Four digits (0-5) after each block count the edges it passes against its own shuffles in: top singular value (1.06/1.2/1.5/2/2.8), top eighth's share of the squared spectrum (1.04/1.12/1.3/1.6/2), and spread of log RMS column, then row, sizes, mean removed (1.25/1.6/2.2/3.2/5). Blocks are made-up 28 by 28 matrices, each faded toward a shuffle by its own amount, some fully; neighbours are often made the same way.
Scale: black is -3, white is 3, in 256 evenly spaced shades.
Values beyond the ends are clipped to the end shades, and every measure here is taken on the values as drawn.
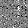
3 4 1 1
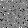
0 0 0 0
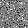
2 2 0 0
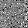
2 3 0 0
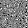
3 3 1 0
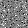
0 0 0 0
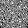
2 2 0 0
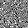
2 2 1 0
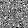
0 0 0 0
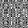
4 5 3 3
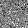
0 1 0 0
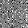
2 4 1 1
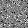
0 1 0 0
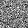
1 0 0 0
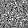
0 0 0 0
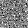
1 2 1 0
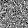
0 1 0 0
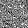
0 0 0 0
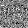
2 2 0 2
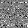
1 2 0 2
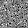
0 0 0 0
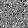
0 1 0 1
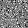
0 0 0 1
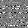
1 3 0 3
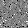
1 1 0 0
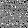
1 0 0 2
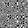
3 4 2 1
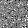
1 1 0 0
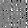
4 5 2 0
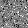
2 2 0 0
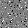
1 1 0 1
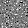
2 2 0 1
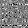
3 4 0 2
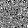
0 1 0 1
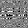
3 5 1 3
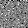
2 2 0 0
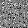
2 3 1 1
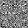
3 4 1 2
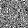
1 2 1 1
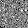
2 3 0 1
